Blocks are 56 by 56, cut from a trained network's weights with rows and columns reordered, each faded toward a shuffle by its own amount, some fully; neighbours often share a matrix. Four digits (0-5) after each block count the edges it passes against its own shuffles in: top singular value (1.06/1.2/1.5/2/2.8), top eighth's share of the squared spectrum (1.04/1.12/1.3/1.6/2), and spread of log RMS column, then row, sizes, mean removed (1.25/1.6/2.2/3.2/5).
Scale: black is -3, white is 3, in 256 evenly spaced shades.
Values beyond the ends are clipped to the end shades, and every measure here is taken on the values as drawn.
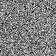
0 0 0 0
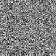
3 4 1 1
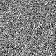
2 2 0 1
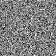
2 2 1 0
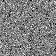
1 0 0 0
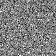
1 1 0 0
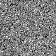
0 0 0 0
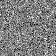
1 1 0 0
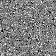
0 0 0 0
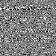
3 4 0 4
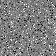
0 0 0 0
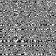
4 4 1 3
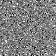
2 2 0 1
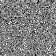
1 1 0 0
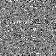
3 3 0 2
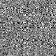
3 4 1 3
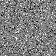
1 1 0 0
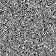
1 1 0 0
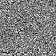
3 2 0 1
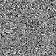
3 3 0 2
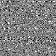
3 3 0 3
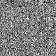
2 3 1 1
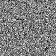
2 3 1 1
